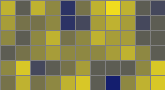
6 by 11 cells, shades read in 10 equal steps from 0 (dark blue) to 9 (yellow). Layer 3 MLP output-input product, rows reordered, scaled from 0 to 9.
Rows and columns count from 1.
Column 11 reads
2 3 3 3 8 8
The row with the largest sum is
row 6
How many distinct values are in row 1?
7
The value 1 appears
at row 1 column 5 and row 2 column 5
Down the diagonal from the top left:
7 4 5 6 4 8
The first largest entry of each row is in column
8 8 4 9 2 6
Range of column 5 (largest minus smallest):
6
